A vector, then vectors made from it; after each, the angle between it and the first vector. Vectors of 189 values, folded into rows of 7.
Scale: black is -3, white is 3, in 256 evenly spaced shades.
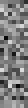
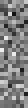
nearly opposite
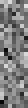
orthogonal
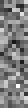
partly opposed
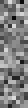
orthogonal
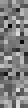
orthogonal
